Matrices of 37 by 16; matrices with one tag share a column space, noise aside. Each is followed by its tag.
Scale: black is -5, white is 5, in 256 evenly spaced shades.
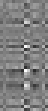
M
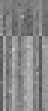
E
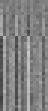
E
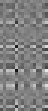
M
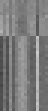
E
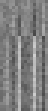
E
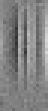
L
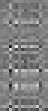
M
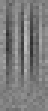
L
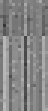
E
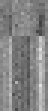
E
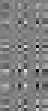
M
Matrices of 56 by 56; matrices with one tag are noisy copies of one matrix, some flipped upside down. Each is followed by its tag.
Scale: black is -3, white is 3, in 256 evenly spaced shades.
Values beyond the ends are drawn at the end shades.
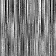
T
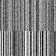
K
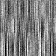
T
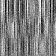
T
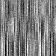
T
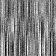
T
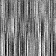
T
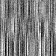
T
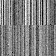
K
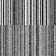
K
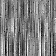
T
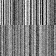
K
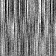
T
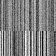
K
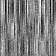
T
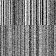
K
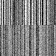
K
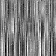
T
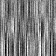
T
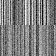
K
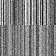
K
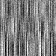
T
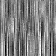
T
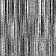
T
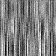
T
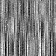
T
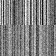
K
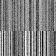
K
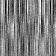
T
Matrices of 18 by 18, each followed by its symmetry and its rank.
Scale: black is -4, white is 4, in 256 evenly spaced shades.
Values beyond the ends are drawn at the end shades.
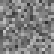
neither, full rank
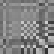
symmetric, rank two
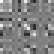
symmetric, rank two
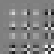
symmetric, rank one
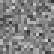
neither, full rank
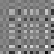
symmetric, rank one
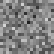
neither, full rank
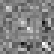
symmetric, rank three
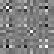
symmetric, rank three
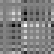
symmetric, rank one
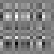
neither, rank one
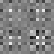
symmetric, rank two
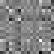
symmetric, rank three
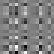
neither, rank one
